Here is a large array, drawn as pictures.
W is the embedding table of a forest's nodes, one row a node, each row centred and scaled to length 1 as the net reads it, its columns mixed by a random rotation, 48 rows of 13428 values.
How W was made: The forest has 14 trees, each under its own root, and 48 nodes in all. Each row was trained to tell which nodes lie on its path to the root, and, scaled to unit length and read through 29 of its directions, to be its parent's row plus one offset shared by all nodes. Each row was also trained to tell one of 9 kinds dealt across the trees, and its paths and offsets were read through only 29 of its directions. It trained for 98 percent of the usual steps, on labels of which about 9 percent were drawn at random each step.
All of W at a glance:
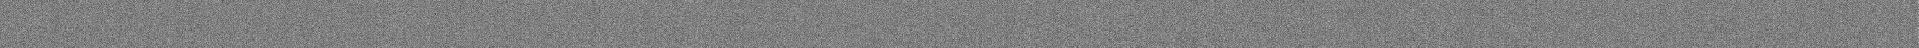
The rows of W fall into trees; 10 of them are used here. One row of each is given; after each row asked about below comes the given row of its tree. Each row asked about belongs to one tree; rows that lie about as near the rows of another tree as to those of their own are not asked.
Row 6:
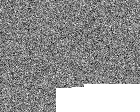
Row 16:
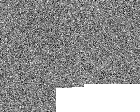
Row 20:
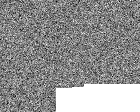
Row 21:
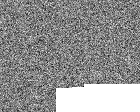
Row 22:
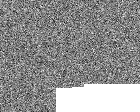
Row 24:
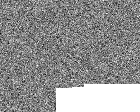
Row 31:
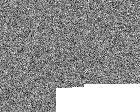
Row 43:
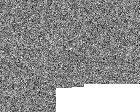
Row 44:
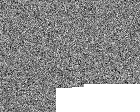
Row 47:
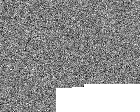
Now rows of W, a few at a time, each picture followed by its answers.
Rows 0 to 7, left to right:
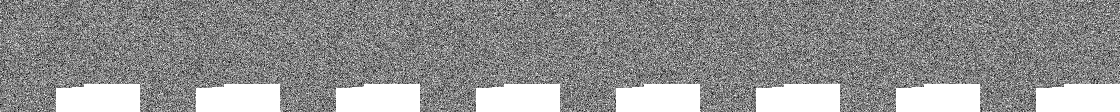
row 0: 20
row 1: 47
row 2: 20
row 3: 21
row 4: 22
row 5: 24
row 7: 31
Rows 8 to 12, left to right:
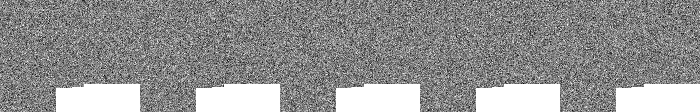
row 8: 24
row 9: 47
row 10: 43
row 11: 44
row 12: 43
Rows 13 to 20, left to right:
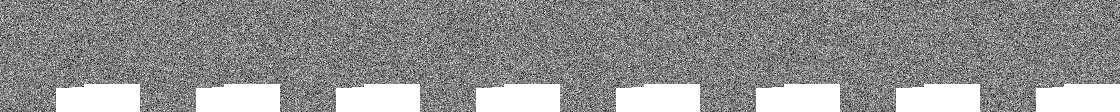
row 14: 47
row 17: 6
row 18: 43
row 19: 22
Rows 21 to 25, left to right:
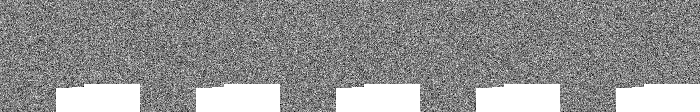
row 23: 31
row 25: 6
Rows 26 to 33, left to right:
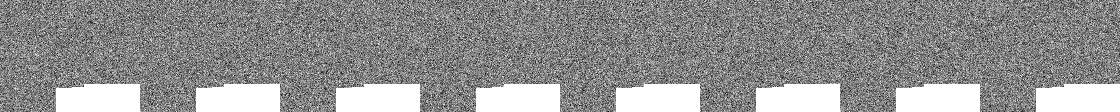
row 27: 24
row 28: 16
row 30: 16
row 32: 20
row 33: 22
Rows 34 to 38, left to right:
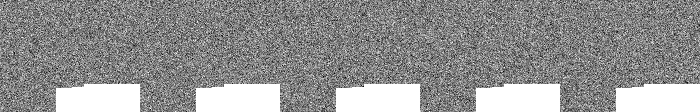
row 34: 6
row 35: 6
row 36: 47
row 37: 20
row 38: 44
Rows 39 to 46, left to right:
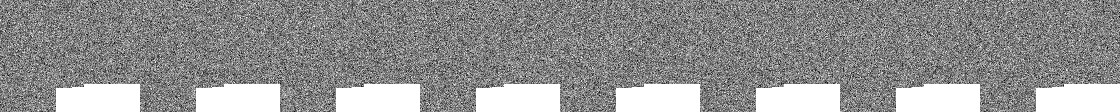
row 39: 22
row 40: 22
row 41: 43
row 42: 21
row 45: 20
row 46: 47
